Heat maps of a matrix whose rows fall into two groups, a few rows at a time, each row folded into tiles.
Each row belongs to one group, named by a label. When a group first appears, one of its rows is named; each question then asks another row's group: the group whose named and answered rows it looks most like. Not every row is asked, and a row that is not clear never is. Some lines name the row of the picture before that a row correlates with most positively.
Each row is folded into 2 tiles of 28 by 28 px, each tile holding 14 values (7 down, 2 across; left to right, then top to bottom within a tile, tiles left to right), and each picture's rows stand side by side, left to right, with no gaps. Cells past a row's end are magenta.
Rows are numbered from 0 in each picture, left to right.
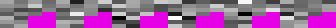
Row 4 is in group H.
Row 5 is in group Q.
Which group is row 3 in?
Q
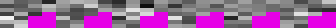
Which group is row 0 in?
Q
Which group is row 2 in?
H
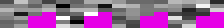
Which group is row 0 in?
H
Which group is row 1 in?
Q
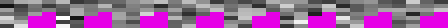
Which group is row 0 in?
Q
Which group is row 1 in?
Q
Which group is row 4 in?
H
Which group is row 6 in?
Q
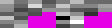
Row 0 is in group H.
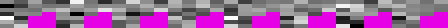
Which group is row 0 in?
Q
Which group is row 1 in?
H
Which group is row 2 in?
H
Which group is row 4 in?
Q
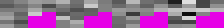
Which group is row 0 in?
Q
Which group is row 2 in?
H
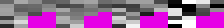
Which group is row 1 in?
Q
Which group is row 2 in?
Q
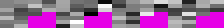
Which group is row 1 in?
Q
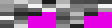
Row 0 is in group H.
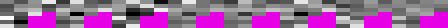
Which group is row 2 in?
H
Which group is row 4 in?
H
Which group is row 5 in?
H
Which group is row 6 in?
Q
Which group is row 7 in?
Q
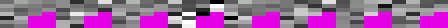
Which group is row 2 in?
H
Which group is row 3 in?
Q
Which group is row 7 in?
H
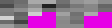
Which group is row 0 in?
Q
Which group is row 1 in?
Q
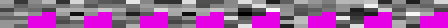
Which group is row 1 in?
H
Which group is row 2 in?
H
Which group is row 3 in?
H
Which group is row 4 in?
H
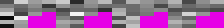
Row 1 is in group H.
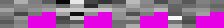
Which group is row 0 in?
H
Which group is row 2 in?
H
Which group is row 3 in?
Q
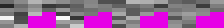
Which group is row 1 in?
Q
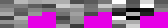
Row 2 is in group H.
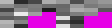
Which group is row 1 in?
Q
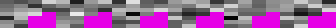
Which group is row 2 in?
H
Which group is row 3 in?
H
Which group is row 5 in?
H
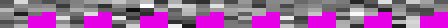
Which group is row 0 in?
H
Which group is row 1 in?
Q
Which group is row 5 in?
Q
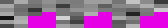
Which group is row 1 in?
Q
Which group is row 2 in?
H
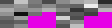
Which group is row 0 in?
H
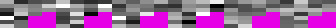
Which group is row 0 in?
Q
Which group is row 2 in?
Q
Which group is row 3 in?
Q
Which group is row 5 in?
H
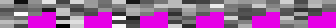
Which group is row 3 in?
Q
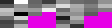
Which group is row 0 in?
H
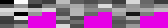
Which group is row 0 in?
H
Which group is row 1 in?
Q
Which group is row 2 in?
H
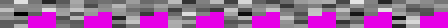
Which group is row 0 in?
H
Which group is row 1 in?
H
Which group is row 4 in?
H
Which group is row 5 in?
Q
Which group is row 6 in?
H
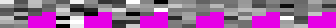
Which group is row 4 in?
H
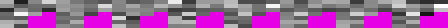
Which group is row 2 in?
Q
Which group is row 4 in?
Q
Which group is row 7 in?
Q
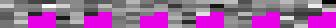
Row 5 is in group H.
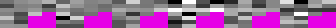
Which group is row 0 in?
Q
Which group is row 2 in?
H
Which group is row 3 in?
H
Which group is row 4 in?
H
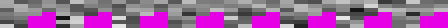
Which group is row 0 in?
Q
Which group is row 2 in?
Q
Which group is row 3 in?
H
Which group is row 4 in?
H
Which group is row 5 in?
Q
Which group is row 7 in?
H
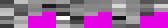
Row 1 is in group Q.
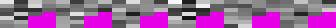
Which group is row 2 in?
H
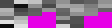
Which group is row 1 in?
Q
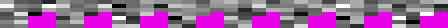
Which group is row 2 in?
Q
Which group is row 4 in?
H
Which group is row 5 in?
H
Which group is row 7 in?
Q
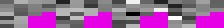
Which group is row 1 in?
H
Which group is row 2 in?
H
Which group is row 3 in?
Q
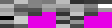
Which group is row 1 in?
Q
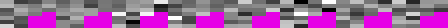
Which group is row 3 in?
Q
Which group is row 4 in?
H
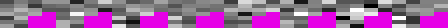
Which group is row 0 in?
H
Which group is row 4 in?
H
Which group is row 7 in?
Q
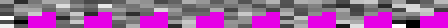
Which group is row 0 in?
Q
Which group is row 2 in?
H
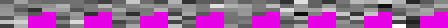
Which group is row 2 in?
H
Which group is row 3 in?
Q
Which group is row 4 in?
Q
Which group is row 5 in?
H
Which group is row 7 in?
Q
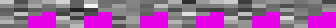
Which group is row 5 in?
Q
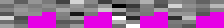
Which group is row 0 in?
Q
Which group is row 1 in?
H
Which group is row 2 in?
Q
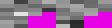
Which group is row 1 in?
Q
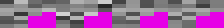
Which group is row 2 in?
H
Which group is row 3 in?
H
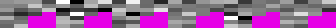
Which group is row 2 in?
H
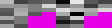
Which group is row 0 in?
Q
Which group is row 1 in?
H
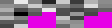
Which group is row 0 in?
H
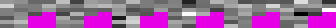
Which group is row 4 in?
Q
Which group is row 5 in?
H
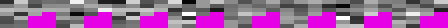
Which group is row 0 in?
H
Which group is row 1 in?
H
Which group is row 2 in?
H
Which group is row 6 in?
Q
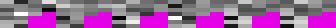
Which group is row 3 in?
Q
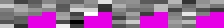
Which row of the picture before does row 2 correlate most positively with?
2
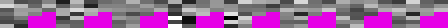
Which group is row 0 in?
Q
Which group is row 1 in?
H
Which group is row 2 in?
H
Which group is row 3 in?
Q
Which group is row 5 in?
H
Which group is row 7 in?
H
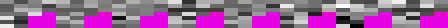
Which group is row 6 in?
Q
